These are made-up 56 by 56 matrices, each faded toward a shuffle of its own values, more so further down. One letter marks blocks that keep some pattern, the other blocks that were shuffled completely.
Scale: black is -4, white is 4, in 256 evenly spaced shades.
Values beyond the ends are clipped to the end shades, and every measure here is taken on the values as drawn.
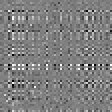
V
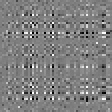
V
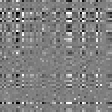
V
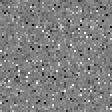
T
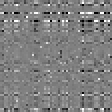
V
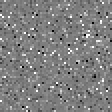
T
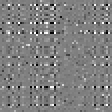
V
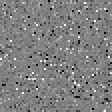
T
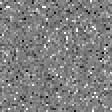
T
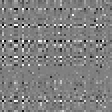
V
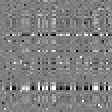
V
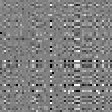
V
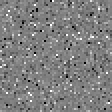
T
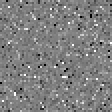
T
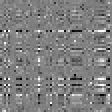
V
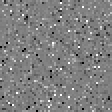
T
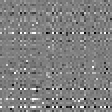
V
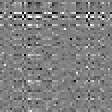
V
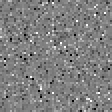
T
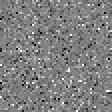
T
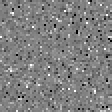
T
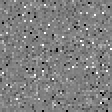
T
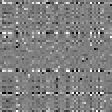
V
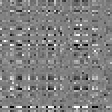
V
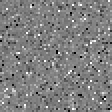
T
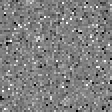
T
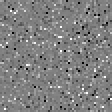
T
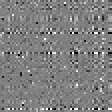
V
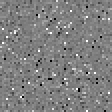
T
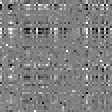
V
